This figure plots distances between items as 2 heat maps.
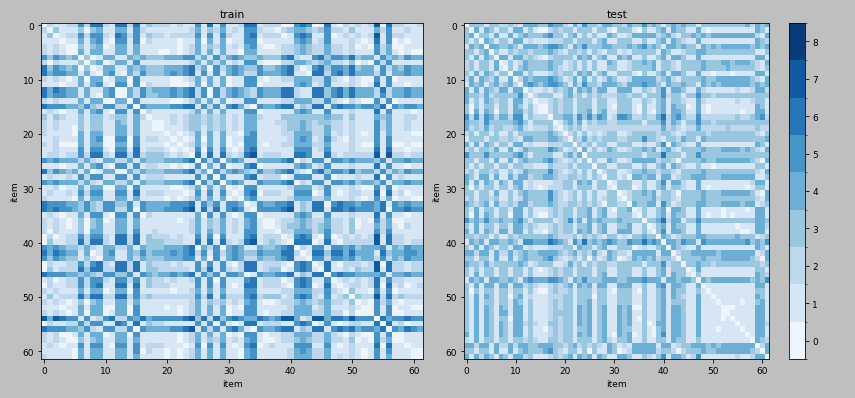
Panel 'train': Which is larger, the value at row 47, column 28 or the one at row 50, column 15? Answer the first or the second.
the second
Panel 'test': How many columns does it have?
62
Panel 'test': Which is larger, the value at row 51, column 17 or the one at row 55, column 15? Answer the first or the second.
the first
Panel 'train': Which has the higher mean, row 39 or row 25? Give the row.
25
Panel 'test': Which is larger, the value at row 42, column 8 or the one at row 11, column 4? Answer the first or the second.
the first
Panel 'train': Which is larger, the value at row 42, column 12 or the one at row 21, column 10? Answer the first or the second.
the first
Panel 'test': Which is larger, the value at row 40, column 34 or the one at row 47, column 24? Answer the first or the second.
the second
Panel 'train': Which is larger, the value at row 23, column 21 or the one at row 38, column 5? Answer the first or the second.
the second
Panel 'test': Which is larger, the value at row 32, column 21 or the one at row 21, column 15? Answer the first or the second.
the second
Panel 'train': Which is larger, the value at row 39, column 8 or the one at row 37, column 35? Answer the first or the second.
the first
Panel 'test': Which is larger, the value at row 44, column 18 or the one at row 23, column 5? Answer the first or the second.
the second
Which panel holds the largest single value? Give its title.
train
